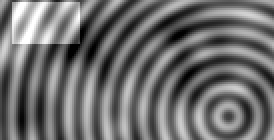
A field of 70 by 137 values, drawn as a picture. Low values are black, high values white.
The top left is the ninth with the highest average. In the top left lies a patch that is higher than the rest. Rings spread out from the bottom right. There is no overall slope.
